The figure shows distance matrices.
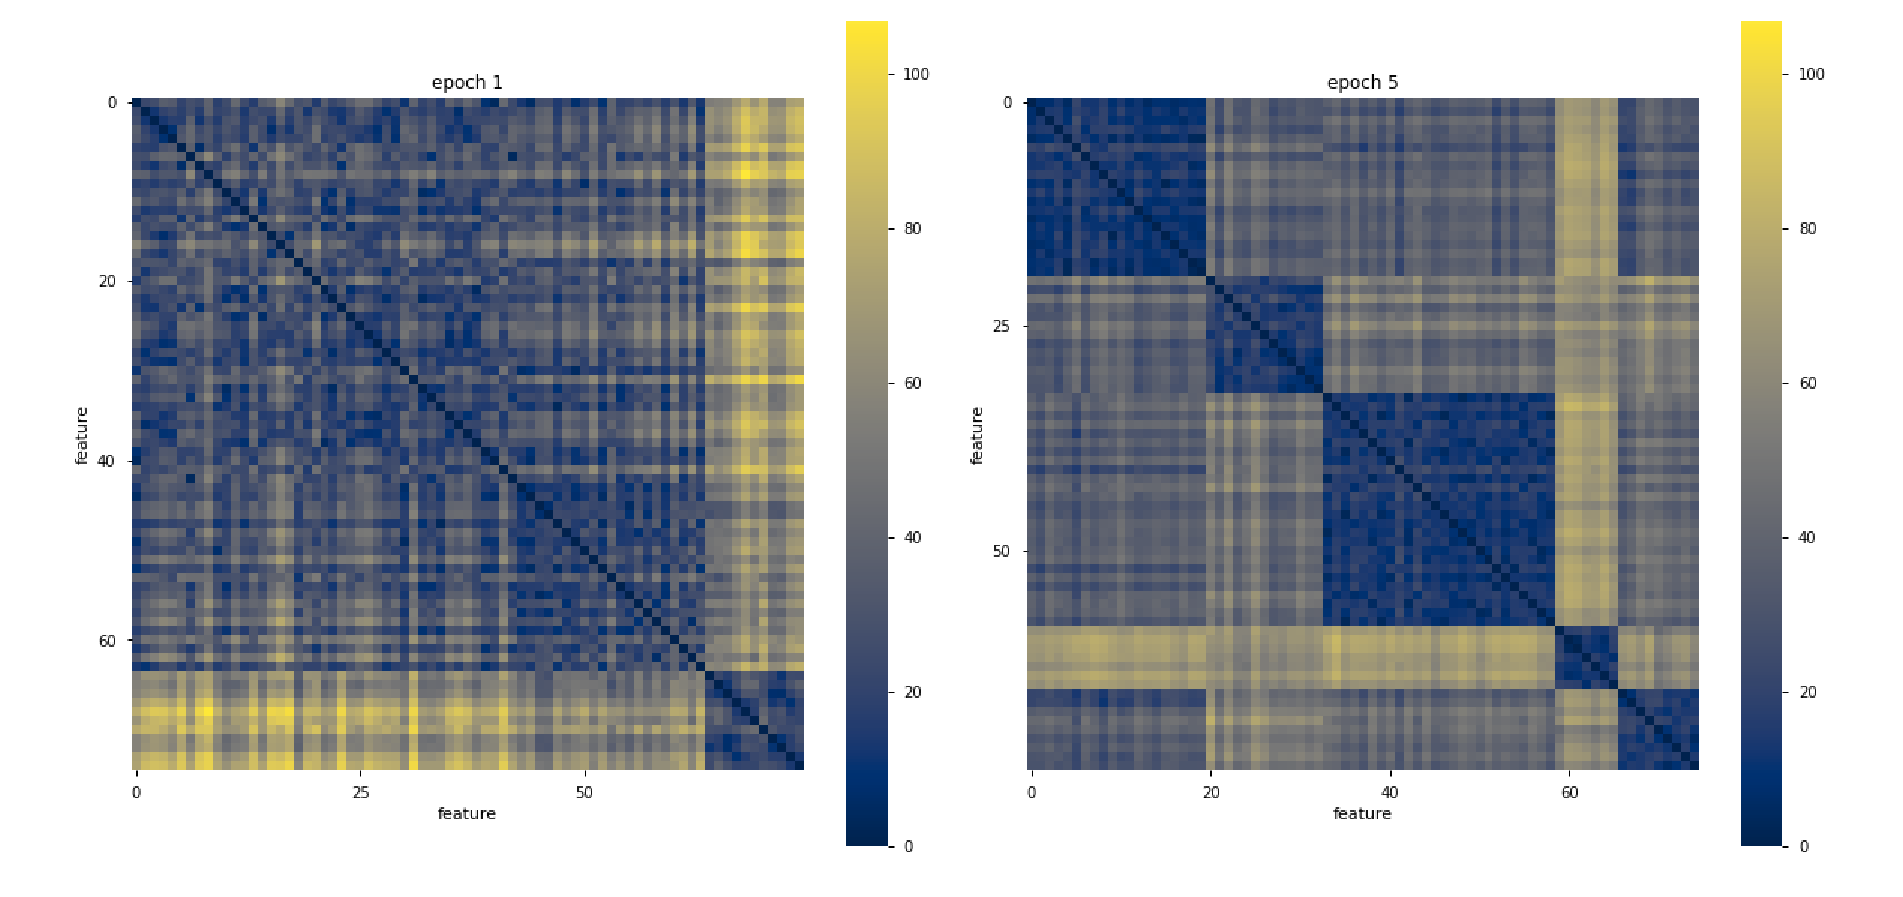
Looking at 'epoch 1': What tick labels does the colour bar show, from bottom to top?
0, 20, 40, 60, 80, 100
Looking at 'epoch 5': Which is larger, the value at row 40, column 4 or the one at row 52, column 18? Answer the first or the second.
the first
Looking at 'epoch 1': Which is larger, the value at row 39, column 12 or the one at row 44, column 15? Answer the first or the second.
the second
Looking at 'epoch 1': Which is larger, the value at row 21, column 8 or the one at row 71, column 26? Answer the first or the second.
the second
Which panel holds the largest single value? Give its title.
epoch 1
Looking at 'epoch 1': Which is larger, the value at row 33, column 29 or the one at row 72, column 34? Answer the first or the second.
the second
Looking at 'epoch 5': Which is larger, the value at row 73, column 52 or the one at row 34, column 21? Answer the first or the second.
the second
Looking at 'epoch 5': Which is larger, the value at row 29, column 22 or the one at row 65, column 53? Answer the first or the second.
the second
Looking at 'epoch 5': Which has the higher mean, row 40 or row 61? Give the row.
61
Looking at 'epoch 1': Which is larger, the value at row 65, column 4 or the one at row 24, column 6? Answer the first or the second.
the first
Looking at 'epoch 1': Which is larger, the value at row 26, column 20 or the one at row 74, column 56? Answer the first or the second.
the second
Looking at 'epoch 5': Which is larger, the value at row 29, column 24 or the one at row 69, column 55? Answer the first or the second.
the second
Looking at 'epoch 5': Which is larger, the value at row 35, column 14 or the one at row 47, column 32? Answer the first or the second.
the second
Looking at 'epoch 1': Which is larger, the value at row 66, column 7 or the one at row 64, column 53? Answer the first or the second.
the first
